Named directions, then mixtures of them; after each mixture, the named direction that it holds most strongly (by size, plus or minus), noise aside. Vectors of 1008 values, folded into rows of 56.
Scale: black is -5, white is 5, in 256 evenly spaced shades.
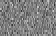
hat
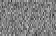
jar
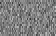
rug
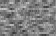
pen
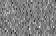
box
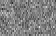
box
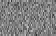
jar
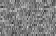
pen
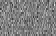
hat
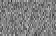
jar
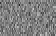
rug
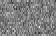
box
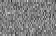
jar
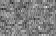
pen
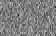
rug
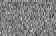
jar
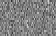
hat
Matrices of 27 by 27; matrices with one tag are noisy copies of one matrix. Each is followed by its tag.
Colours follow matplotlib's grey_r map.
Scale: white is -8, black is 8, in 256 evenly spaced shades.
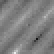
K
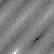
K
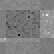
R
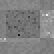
R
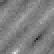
K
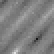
K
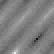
K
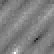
K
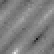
K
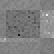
R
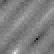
K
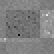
R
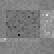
R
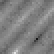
K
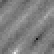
K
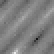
K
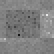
R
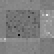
R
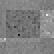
R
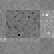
R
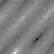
K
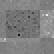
R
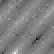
K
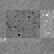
R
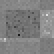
R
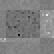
R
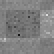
R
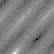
K
